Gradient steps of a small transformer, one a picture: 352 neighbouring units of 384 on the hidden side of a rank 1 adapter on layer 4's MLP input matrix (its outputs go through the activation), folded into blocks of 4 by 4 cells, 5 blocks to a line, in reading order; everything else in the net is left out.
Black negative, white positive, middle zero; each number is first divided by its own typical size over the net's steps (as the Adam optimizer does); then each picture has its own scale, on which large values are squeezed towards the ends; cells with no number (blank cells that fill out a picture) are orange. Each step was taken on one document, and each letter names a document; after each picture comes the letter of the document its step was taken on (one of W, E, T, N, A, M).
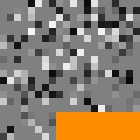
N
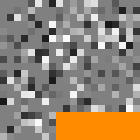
N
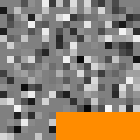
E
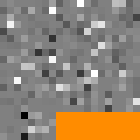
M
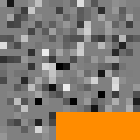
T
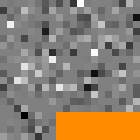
M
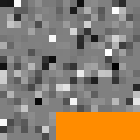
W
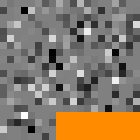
T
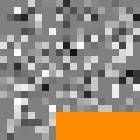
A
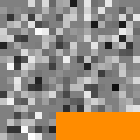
E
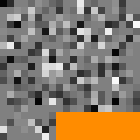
T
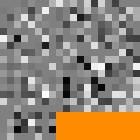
E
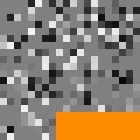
N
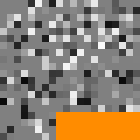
N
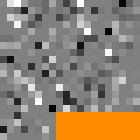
W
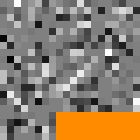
W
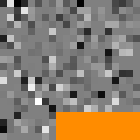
W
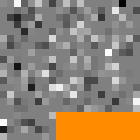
W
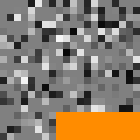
N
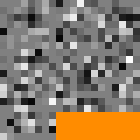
E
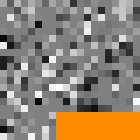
W
